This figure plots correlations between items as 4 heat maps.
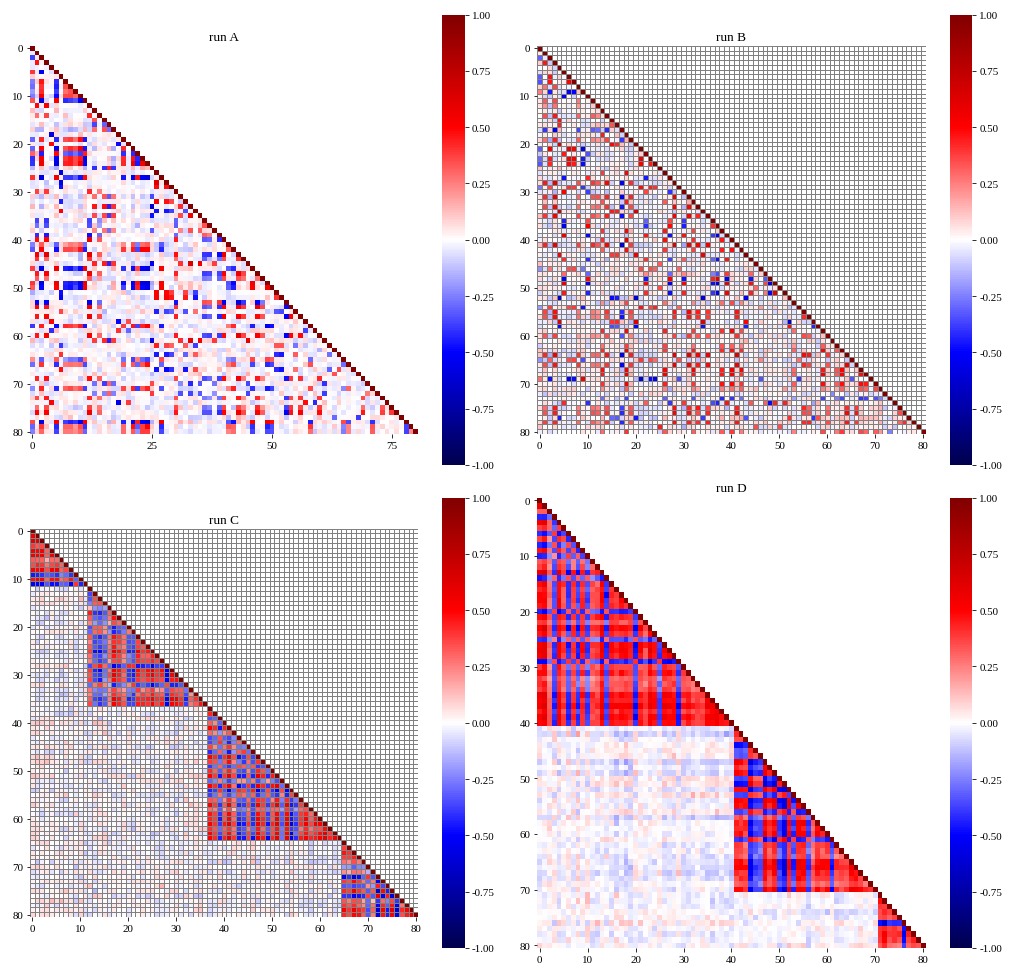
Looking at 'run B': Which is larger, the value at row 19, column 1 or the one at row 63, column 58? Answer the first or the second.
the first
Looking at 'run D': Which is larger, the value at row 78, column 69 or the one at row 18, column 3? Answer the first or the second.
the first
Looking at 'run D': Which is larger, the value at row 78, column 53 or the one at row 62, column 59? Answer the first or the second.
the second
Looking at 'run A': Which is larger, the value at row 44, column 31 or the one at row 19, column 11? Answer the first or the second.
the first
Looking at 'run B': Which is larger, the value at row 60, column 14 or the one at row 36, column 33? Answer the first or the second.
the first
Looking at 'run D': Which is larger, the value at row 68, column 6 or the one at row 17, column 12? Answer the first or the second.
the second
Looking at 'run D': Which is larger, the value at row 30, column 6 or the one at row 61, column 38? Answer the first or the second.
the second
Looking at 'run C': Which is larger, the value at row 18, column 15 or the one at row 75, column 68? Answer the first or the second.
the second
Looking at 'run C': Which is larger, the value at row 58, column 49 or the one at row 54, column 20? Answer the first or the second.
the second
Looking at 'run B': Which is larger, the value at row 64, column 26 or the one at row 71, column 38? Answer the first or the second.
the second
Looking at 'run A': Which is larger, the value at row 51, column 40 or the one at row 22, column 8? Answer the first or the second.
the first
